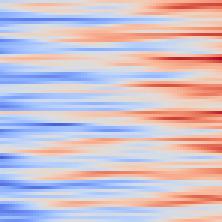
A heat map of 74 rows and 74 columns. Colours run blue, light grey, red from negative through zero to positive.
Grain: streaks across. Stripes: horizontal, repeating 8 times. Mirror symmetry: none. Histogram: bell-shaped. Slope: up to the right.
